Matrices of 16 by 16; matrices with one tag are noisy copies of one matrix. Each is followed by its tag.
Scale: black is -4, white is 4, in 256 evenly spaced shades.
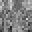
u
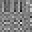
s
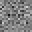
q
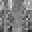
u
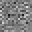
q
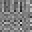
s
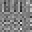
s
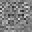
q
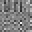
s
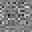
q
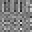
s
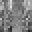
u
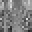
u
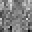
u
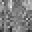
u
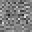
q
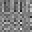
s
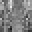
u
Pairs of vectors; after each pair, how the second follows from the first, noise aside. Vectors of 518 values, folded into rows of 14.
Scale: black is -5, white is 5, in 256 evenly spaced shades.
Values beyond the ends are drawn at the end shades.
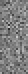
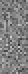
reversed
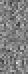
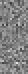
sign-scrambled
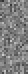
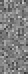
reversed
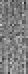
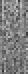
reversed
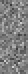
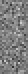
sign-scrambled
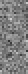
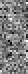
scaled up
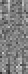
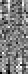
scaled up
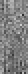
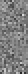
sign-scrambled
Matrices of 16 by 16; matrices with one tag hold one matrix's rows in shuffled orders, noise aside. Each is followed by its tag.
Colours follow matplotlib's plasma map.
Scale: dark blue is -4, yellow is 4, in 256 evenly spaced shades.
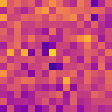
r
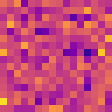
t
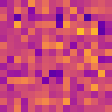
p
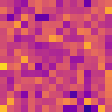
t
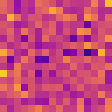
t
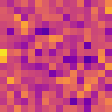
t
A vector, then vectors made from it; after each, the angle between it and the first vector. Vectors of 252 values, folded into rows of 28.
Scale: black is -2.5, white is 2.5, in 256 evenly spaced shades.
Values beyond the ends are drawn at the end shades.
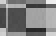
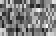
partly aligned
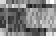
nearly parallel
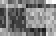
nearly parallel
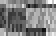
nearly parallel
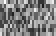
partly aligned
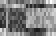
nearly parallel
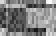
nearly parallel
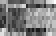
nearly parallel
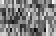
partly aligned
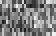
partly aligned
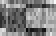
nearly parallel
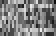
partly opposed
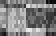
nearly opposite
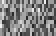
orthogonal
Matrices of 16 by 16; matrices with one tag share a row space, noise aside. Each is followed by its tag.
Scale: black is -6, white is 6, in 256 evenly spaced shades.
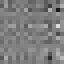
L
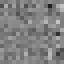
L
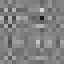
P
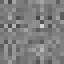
P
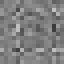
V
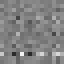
V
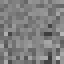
L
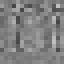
V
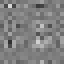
P
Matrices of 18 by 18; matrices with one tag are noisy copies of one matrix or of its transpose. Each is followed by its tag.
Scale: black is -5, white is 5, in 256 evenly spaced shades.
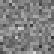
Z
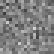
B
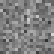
Z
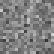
Z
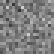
B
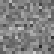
Z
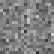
Z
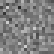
B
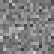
Z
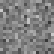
Z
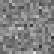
Z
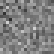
B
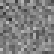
B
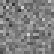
B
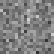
Z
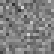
B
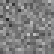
B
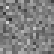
B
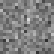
Z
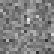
Z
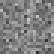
Z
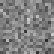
Z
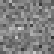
Z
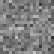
Z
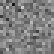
B
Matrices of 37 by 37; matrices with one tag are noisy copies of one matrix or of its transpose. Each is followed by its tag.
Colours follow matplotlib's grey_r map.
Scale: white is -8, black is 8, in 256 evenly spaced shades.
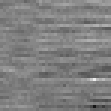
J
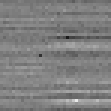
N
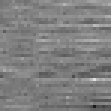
J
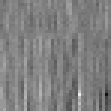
J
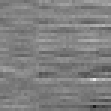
J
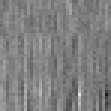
J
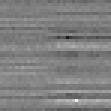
N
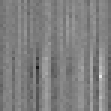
N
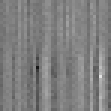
N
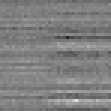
N
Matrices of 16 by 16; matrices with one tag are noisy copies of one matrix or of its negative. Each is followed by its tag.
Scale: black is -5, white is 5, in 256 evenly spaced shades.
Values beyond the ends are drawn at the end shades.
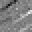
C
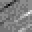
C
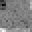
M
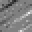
C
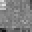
M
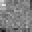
M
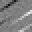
C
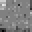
M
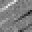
C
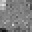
M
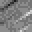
C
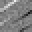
C
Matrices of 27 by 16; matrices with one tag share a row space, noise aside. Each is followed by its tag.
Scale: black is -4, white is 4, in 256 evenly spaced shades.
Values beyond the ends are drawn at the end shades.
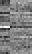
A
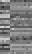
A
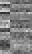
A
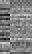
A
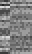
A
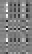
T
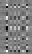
T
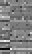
A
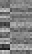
A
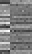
A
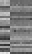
A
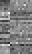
A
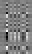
T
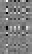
T
